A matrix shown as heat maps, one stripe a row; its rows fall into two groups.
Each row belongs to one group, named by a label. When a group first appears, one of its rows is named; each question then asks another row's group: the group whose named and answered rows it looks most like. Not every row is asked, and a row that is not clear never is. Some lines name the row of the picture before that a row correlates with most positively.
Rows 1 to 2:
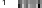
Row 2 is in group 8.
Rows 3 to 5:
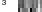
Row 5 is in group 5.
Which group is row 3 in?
5
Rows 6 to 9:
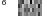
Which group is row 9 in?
8
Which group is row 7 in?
8
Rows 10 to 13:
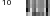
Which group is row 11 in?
8
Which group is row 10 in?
8
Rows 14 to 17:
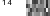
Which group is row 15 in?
8
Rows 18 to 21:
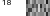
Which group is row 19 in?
5
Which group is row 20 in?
5
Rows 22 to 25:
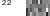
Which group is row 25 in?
8
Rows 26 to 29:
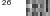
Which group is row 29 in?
5
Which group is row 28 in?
8
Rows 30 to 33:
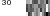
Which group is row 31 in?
5
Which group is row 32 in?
5
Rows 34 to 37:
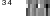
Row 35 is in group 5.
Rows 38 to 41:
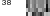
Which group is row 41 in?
5
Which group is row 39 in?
8
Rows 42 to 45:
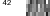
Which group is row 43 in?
5
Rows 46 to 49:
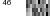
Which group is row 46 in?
5
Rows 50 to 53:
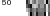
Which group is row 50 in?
8
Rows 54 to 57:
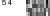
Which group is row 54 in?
8
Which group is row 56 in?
5
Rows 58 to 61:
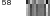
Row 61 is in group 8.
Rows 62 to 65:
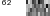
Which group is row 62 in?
5
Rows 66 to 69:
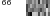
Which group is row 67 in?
8
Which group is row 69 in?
5
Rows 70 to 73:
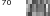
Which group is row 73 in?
5
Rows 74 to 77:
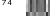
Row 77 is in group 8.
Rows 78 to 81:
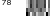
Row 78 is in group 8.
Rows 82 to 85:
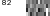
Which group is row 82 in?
5
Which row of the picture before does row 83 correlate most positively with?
81
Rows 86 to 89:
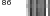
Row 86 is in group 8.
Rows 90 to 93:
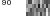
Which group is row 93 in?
5
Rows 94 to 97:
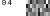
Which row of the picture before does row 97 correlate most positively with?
91
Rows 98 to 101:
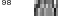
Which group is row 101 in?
8
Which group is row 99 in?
5
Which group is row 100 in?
8
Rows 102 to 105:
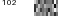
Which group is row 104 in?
5
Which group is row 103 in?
8
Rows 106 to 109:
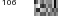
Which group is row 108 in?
5
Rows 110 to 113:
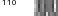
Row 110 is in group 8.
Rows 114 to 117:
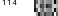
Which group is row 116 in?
8
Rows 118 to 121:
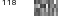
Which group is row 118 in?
5
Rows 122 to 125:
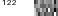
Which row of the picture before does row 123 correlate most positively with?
119
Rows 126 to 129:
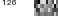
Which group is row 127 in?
8
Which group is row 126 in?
5
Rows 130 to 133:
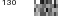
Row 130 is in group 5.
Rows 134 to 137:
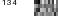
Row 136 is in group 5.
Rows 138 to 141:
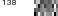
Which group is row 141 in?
8
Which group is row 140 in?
5
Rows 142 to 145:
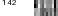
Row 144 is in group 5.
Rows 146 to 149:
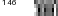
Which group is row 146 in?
8
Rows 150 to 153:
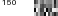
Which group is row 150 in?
8
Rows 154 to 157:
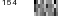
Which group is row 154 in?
8
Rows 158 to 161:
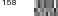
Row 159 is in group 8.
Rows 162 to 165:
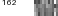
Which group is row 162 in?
5
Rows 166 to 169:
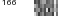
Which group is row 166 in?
5
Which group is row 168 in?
5
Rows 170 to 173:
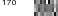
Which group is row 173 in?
8
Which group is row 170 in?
5
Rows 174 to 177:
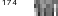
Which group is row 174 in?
5
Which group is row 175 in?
5
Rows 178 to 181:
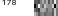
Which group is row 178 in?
5
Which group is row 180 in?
5
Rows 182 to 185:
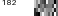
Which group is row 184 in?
8
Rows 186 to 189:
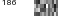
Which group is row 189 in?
5
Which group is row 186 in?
5
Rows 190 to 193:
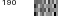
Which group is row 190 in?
5
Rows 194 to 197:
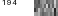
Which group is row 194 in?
5
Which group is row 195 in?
5
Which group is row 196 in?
8
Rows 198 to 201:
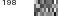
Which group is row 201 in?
8
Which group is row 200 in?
5
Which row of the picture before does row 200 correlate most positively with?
195
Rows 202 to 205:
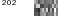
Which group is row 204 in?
5
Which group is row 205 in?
5
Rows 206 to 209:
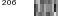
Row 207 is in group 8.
